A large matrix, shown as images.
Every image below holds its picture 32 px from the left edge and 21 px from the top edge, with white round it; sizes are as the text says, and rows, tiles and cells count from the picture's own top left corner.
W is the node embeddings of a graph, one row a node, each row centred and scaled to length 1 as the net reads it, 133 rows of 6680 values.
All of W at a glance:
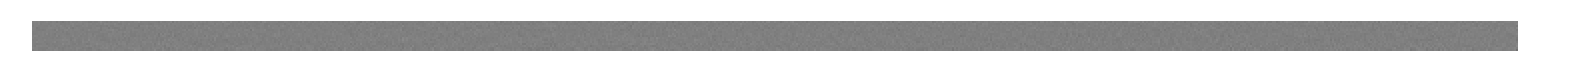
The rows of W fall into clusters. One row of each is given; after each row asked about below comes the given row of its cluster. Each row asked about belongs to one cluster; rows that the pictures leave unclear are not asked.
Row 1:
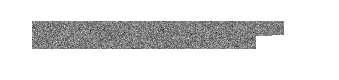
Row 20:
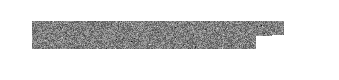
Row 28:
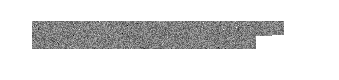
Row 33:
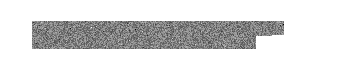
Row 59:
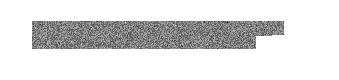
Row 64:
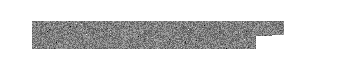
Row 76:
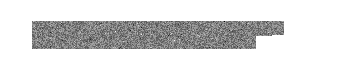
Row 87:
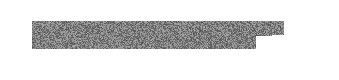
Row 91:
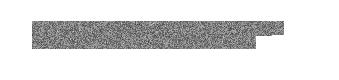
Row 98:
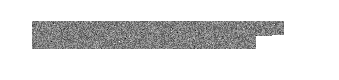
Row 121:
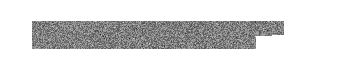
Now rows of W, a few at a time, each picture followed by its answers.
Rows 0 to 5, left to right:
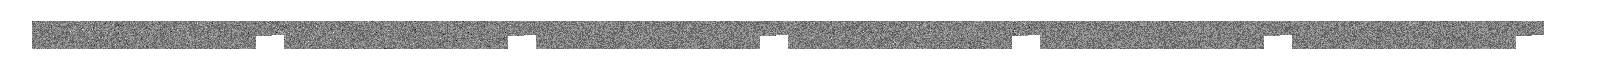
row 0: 98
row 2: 121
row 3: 33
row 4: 1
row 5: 91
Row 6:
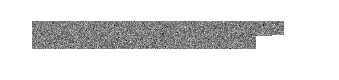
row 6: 98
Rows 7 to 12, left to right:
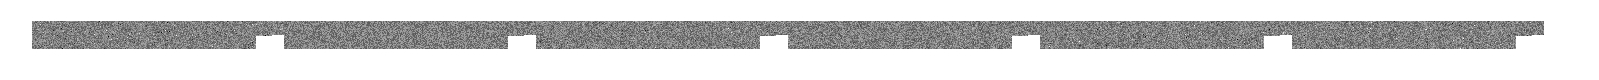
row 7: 20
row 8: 98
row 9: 91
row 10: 20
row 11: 59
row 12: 59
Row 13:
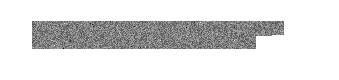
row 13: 98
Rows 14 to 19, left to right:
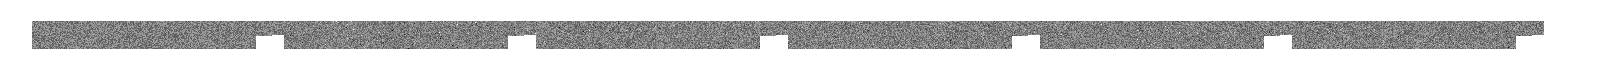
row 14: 28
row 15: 28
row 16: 33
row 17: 87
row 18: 87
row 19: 64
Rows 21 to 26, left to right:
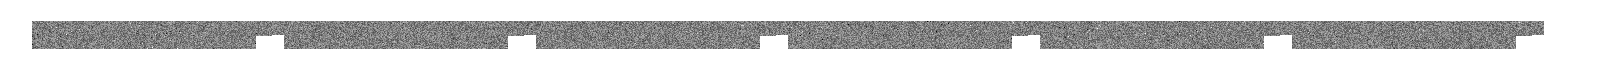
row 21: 76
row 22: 98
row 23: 98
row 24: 59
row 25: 76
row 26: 87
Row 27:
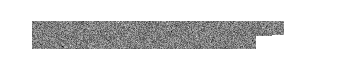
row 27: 76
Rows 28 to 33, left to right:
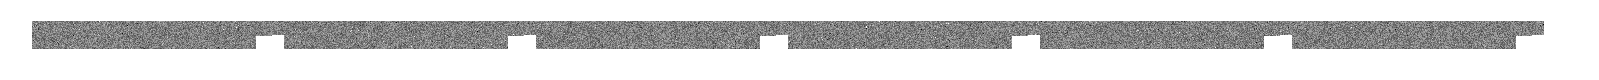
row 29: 20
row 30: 33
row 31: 59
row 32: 87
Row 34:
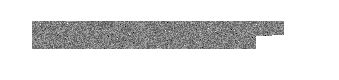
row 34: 20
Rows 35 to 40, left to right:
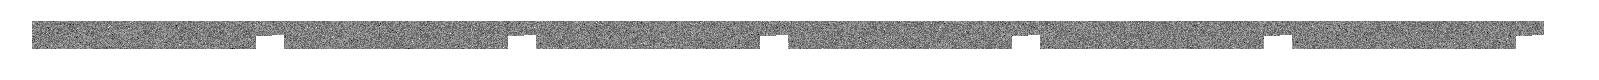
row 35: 64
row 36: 28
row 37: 33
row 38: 121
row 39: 59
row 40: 121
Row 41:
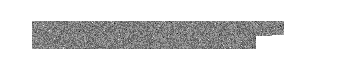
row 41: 33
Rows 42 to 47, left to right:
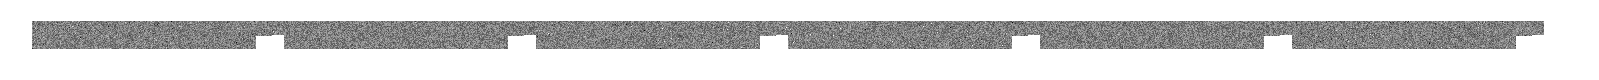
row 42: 59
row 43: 1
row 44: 28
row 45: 121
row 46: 98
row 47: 64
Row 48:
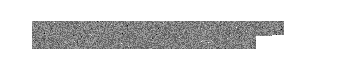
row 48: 28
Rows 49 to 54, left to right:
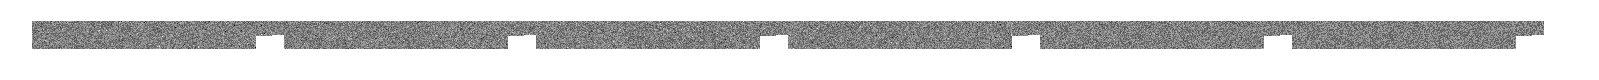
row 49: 20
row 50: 1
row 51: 87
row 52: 33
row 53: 59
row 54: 59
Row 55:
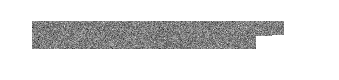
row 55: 1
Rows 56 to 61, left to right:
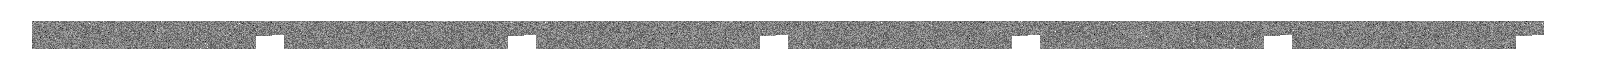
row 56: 87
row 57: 87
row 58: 33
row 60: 64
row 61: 28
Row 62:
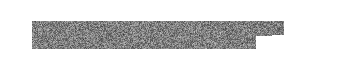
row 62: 1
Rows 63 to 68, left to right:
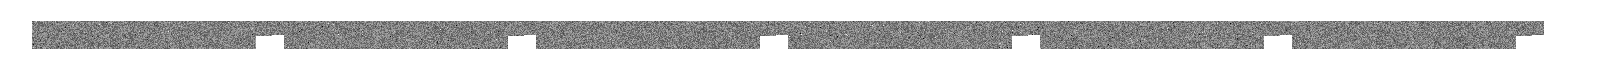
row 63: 59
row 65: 87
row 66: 28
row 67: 1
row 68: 91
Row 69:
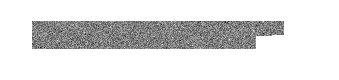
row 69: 59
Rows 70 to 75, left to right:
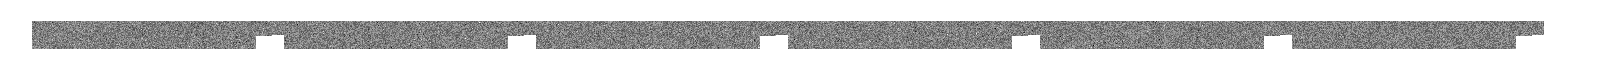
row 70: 121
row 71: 59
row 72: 91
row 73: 1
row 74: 64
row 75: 121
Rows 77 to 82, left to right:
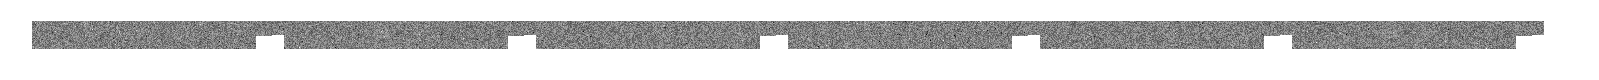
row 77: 98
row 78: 64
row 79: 33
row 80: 76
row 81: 33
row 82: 64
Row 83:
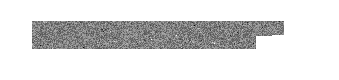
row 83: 64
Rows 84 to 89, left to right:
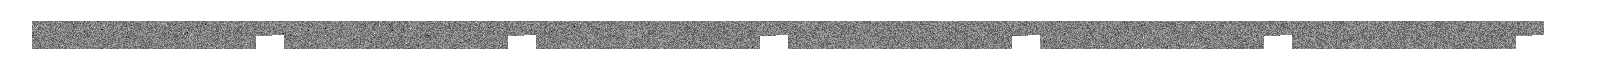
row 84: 28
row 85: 28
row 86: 64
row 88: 121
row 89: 76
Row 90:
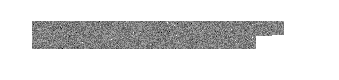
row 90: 20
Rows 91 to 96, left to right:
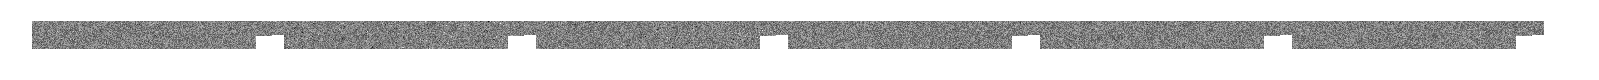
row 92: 76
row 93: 33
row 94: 76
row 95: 76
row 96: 28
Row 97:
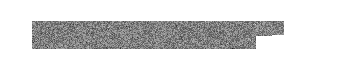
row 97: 64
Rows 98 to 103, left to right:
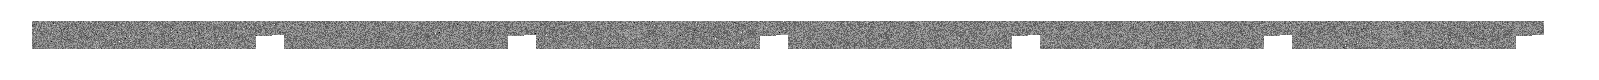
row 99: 28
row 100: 64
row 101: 59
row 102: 20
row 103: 64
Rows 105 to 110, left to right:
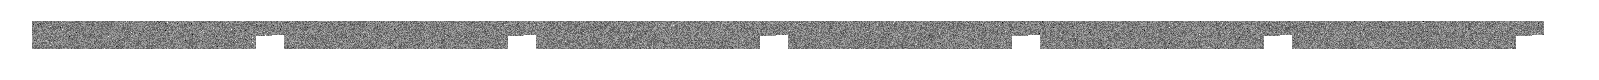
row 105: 20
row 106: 20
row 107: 33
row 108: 28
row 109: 1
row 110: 1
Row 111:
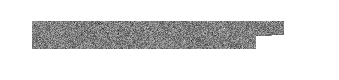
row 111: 91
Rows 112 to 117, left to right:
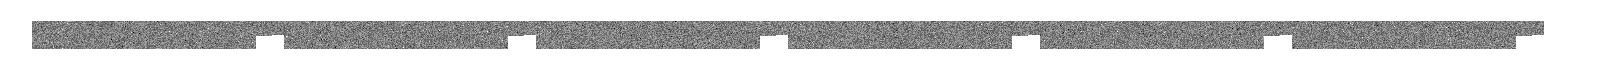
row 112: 20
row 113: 91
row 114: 59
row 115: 28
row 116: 91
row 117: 98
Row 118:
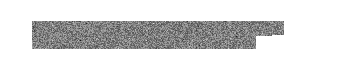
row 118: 121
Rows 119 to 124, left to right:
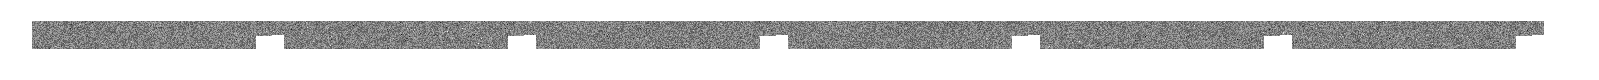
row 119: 33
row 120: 33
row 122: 121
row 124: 121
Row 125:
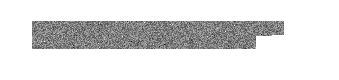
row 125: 20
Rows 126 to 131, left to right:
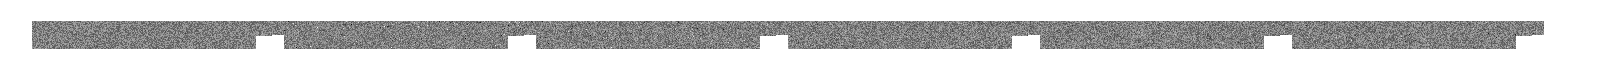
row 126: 121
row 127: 59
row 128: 98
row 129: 121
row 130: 64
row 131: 33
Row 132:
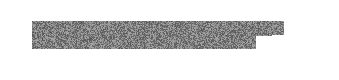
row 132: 76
